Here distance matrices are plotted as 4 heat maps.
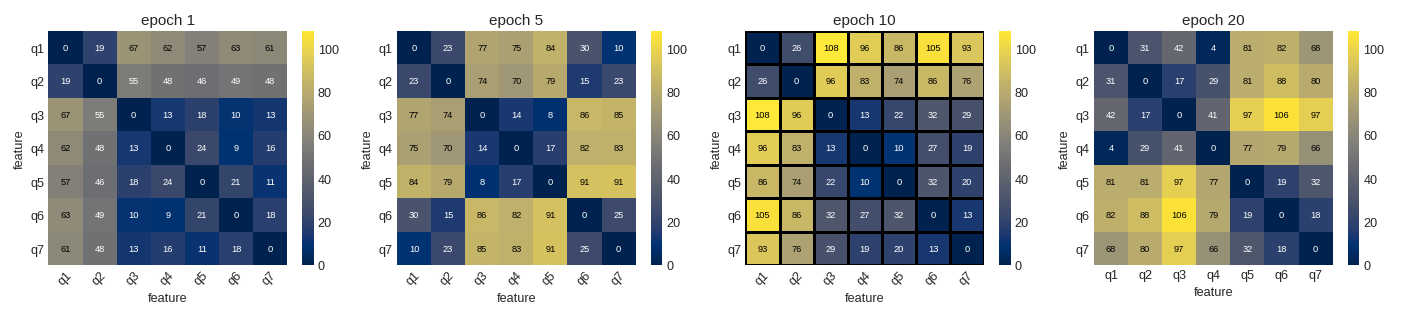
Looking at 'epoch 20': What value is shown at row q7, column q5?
32
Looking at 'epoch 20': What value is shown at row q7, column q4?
66
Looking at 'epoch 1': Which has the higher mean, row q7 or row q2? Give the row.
q2
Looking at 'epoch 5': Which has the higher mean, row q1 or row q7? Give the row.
q7
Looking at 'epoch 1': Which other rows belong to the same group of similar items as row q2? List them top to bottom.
q1
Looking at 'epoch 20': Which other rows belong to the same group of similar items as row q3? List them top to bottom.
q1, q2, q4
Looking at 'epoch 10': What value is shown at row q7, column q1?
93
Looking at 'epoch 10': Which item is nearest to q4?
q5
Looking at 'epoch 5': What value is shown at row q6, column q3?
86
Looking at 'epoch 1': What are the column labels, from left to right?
q1, q2, q3, q4, q5, q6, q7
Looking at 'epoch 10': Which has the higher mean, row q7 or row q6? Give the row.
q6
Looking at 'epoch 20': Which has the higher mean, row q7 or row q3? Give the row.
q3
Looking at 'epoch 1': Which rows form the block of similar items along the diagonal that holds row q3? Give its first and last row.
q3 to q7
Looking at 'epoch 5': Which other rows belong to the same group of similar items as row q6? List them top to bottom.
q1, q2, q7
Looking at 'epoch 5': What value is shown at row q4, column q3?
14
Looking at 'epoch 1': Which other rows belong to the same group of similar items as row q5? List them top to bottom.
q3, q4, q6, q7
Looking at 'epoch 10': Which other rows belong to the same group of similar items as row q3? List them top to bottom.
q4, q5, q6, q7
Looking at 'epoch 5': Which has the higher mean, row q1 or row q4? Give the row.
q4
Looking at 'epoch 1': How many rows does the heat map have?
7
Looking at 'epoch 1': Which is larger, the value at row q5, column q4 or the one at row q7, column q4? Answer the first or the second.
the first
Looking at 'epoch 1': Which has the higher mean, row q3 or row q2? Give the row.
q2
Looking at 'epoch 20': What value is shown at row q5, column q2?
81
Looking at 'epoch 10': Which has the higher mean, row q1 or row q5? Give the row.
q1
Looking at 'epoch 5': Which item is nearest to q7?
q1
